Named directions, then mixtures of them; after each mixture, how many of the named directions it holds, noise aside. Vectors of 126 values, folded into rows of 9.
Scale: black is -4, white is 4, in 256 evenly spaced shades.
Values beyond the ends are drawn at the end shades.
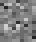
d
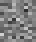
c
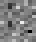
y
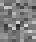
two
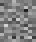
two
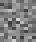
three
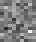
three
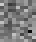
three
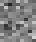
two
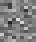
two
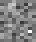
two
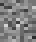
three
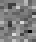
one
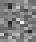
two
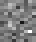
one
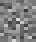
three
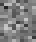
one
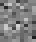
one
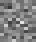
three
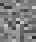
three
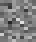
two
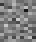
two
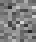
three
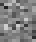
one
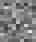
three
